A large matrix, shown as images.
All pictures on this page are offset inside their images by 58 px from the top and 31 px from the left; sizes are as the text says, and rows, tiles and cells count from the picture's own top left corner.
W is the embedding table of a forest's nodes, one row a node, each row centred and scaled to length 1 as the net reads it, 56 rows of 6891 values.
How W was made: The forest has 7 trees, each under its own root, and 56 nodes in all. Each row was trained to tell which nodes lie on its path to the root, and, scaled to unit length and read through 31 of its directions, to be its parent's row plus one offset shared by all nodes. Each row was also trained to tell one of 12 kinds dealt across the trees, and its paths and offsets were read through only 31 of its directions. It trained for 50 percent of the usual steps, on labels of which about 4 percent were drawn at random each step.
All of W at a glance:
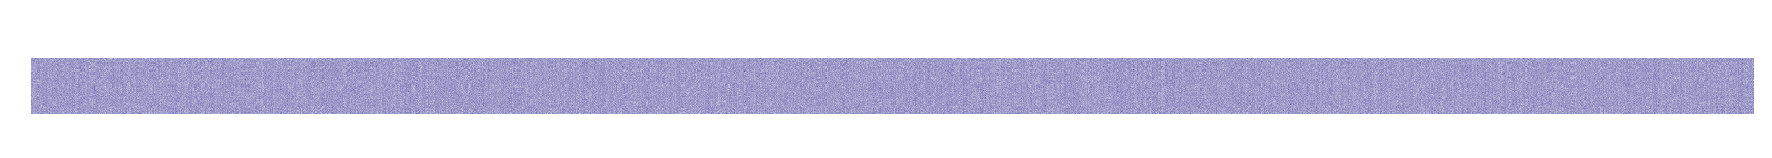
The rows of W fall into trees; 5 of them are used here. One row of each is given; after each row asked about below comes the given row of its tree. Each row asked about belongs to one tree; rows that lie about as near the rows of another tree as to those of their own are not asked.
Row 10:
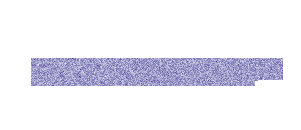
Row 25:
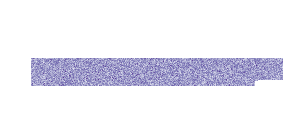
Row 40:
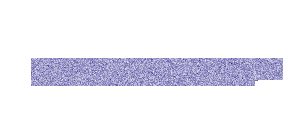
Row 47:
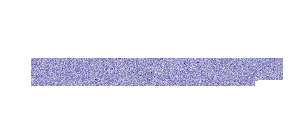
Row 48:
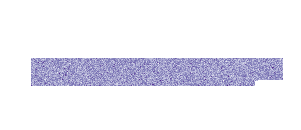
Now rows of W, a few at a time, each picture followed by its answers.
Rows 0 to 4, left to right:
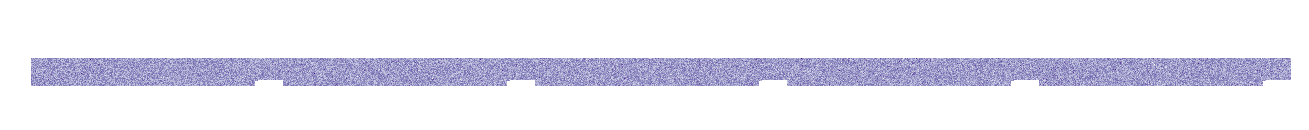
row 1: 10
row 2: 48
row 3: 40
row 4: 47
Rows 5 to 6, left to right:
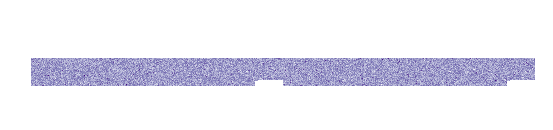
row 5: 47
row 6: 25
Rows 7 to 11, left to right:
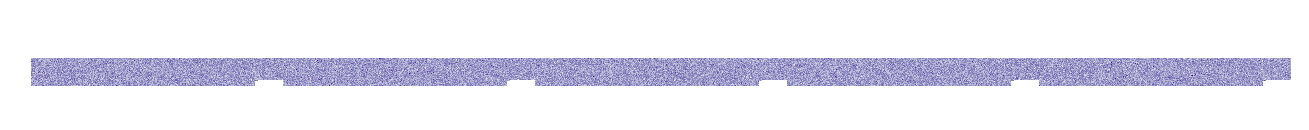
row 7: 47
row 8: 48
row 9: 10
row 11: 47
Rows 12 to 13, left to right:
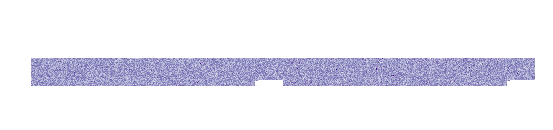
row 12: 47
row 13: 47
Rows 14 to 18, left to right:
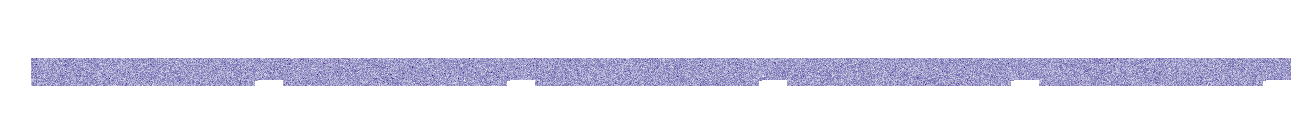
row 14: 10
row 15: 25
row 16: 10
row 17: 47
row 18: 40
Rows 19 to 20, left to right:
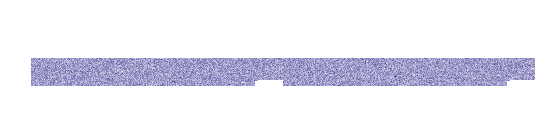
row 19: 47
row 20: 47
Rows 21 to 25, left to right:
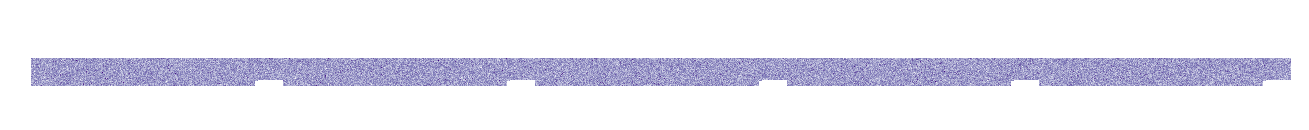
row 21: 25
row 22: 25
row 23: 48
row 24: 47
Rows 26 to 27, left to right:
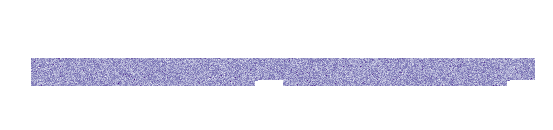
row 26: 10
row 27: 10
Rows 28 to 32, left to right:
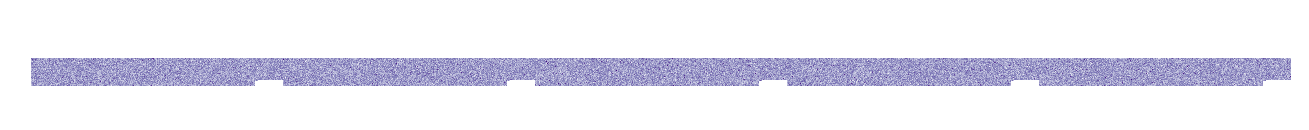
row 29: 10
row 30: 40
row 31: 10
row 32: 25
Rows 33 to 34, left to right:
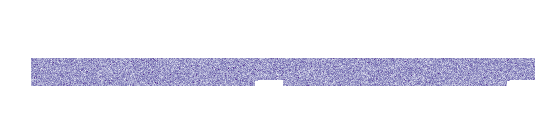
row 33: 10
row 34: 40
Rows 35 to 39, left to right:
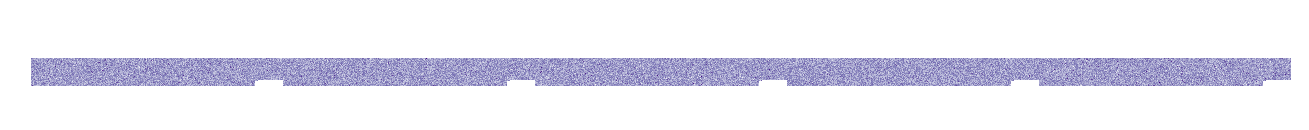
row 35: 25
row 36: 47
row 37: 25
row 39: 40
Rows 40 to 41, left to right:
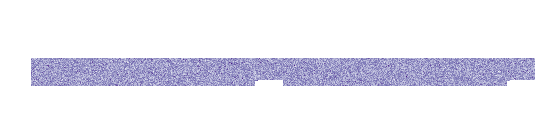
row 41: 47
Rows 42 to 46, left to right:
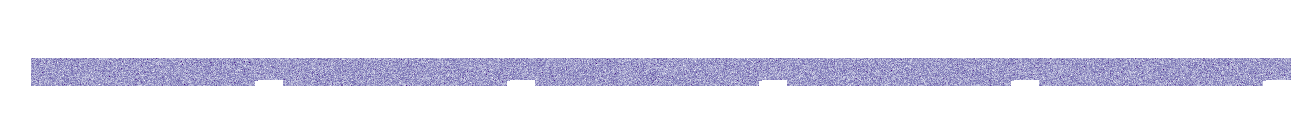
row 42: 25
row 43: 25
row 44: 47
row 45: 25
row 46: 25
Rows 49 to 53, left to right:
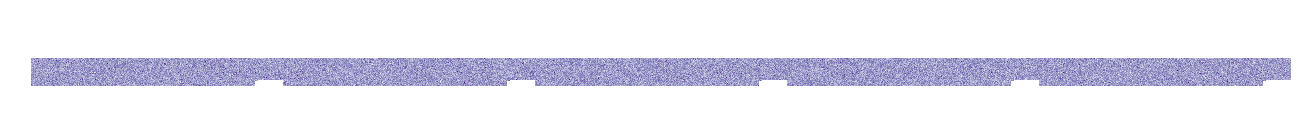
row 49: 48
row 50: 10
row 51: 10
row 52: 40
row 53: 25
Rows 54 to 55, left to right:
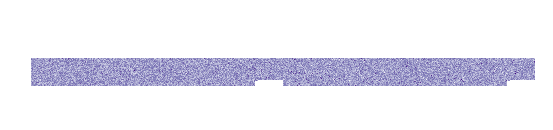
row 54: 10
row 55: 10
